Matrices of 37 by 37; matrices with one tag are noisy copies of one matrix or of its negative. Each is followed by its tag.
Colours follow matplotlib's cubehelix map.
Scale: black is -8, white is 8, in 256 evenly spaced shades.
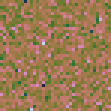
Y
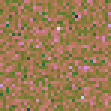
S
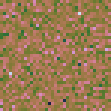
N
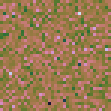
N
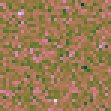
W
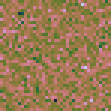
W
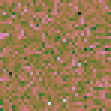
N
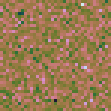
W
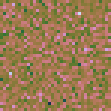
N
